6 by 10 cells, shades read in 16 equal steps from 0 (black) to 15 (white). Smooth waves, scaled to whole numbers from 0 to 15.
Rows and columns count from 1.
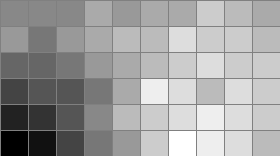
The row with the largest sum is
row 2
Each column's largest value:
9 8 9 10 11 14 15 14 13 12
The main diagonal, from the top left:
8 7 7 7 11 12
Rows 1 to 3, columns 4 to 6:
10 9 10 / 10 11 11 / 9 10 11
